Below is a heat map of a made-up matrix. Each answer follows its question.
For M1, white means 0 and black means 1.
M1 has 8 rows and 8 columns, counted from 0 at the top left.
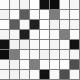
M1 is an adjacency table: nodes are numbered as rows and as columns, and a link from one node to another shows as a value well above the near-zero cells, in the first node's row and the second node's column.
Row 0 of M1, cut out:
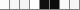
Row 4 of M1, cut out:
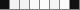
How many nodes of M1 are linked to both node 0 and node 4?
0
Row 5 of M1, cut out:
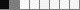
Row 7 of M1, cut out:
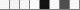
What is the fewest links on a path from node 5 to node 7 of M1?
3
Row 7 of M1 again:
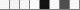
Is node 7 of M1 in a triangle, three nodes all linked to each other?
no
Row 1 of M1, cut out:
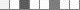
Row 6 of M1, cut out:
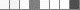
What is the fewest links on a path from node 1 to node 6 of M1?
3
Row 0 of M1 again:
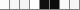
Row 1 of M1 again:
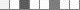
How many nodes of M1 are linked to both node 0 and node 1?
1
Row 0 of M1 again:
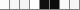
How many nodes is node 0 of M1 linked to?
2
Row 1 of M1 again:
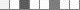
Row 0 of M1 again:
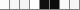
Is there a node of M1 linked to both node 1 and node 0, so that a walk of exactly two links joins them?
yes
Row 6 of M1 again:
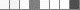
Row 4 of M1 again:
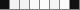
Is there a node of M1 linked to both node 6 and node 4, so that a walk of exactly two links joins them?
yes
